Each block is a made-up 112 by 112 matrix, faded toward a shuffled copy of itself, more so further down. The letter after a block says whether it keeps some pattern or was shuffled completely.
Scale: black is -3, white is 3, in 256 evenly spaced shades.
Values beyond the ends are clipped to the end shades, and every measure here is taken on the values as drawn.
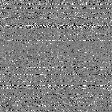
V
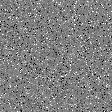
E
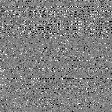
V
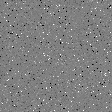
E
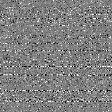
V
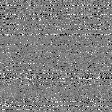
V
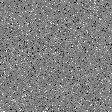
E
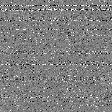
V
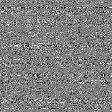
V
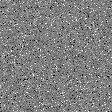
E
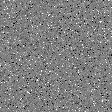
E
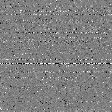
V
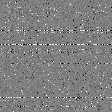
V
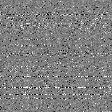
V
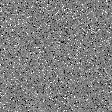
E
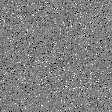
E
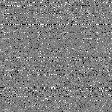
V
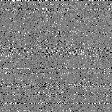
V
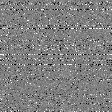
V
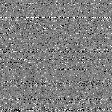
V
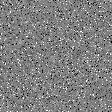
E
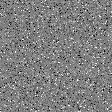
E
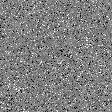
E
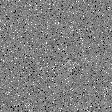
E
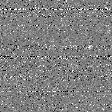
V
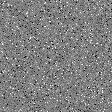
E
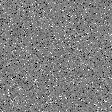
E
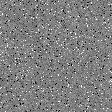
E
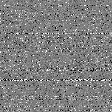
V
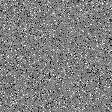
E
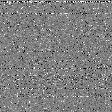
V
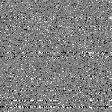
V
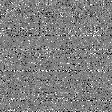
V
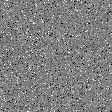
E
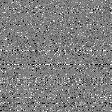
V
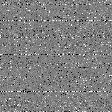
V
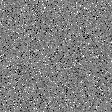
E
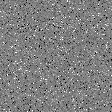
E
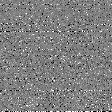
V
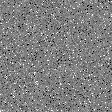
E
